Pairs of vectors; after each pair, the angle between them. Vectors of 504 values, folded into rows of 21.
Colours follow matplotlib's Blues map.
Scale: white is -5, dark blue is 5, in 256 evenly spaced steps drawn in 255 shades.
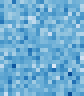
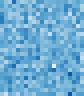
nearly parallel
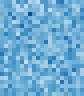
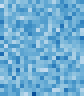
orthogonal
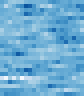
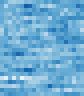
nearly parallel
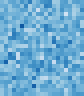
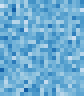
orthogonal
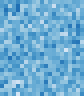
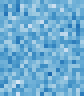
nearly parallel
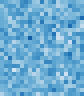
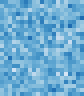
nearly parallel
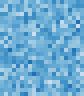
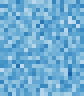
partly aligned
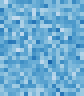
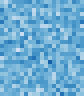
nearly parallel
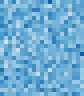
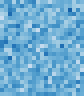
partly opposed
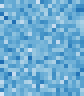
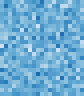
orthogonal
